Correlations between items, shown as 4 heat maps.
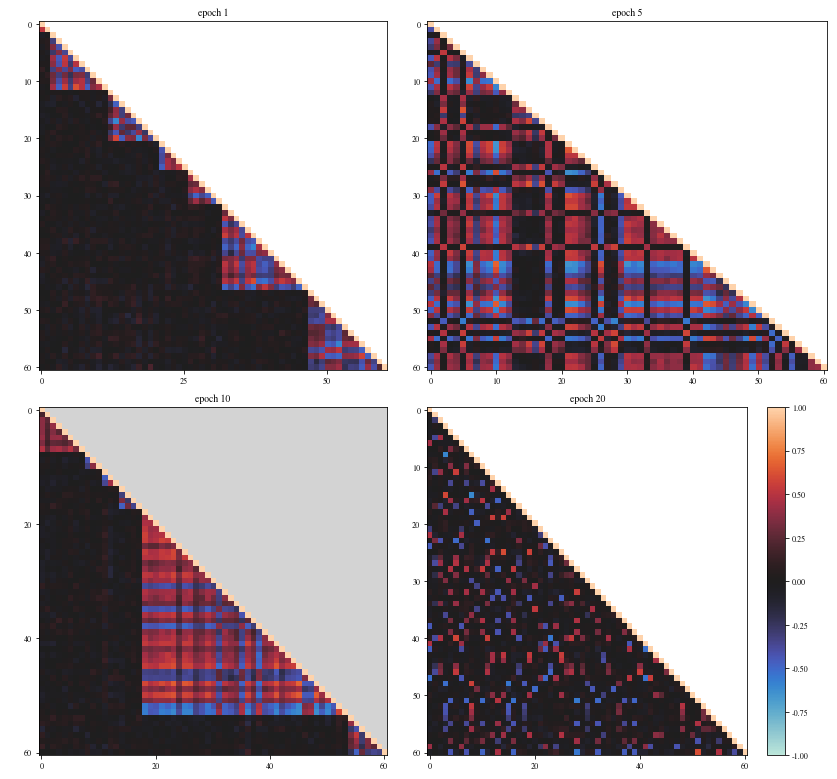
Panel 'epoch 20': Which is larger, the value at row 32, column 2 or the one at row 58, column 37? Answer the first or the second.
the second
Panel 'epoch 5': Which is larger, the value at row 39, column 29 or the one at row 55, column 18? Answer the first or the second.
the first
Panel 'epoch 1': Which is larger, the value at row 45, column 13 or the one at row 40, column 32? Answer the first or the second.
the first
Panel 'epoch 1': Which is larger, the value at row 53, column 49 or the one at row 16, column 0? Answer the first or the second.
the first
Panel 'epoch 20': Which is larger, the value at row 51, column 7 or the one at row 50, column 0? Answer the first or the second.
the second
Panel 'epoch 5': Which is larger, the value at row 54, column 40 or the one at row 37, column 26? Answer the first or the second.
the first
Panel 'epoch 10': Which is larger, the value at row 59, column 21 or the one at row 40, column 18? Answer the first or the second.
the second
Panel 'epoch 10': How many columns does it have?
61
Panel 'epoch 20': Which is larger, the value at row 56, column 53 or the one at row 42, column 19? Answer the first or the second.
the first
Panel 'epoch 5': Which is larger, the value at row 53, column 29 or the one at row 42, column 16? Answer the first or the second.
the second
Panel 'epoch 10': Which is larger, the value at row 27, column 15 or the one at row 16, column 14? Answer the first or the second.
the second
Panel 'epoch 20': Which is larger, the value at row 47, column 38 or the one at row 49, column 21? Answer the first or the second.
the first
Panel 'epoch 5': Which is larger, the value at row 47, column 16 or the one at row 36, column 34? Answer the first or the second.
the second
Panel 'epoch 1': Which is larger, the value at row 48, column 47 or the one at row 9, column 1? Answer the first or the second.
the first
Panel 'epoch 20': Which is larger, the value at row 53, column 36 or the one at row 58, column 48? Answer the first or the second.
the first
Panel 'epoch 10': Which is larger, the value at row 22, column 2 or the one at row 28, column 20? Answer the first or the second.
the second
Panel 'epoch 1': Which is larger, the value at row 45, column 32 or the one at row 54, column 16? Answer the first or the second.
the first
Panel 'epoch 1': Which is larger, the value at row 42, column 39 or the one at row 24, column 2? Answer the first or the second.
the second
